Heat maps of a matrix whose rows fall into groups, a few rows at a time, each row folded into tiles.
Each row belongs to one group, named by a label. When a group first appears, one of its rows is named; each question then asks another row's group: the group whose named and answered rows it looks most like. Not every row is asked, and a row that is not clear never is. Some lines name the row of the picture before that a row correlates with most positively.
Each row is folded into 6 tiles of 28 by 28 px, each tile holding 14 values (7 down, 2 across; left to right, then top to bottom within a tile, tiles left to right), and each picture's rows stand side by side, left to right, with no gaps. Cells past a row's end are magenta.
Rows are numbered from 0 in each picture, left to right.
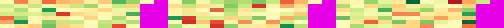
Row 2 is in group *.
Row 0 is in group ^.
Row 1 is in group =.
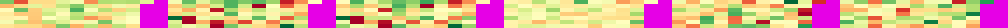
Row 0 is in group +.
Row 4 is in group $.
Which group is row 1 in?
=
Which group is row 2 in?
=
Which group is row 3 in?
*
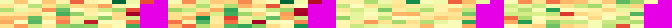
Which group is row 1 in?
$
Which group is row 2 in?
*
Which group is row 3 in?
^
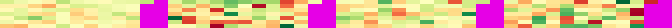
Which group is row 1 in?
=
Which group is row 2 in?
*
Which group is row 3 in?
$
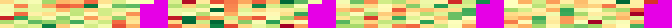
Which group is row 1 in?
^
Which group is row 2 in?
*
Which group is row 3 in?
$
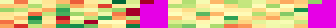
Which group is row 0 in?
$
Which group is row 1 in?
*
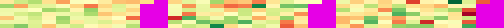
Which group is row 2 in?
$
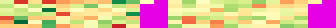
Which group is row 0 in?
^
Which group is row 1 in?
=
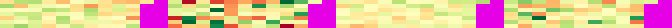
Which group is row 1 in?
^
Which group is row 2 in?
+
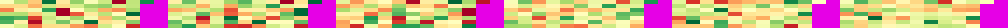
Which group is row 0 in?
*
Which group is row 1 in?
*
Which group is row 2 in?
$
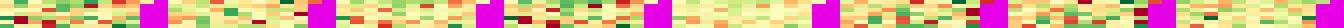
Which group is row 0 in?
=
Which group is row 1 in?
$
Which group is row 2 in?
=
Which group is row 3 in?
=
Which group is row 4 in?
=
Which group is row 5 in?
$
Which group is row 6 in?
$
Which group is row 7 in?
+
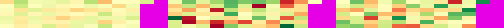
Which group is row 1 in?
=
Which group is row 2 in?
*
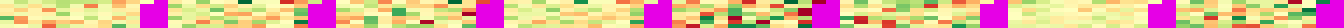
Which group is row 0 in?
=
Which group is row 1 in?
*
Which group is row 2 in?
$
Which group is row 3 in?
*
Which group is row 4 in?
$
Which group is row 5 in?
=
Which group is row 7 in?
*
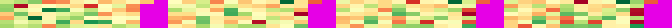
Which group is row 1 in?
$
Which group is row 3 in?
$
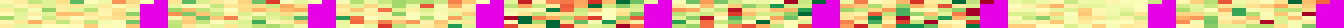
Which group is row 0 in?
*
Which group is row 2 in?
=
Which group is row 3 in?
^
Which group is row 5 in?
$
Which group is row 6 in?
+
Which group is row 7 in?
$
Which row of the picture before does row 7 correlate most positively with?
1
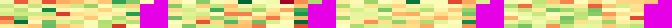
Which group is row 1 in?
*
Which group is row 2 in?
*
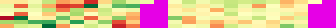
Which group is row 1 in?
=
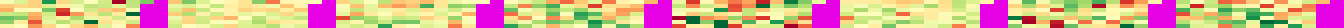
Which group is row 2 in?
^
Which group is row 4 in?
^
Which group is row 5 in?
^
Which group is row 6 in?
=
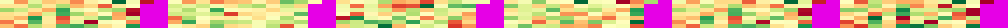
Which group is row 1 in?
^
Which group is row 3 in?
*
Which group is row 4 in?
$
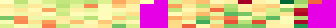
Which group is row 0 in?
=
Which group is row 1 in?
$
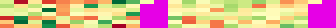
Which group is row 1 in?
=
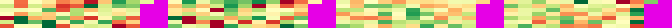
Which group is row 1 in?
=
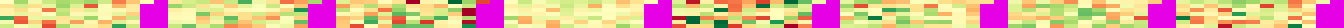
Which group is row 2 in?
$
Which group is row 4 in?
^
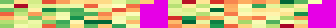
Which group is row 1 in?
^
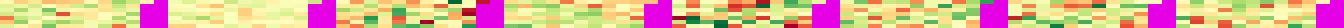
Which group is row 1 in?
+
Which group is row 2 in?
$
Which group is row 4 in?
^
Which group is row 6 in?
^
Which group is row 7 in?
=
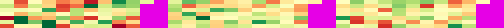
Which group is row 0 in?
^
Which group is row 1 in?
+
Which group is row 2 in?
=
